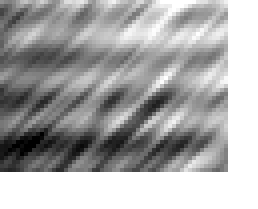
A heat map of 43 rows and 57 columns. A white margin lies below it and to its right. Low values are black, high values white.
The ninth with the highest average is the top right. Values rise toward the top right. The ninth with the lowest average is the bottom left. Horizontal stripes repeat 4 times down the table. No lone cell stands out from its neighbours.
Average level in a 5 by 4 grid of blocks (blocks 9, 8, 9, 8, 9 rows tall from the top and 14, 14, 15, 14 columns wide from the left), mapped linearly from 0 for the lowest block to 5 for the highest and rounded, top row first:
3455 / 2344 / 2334 / 2334 / 0113
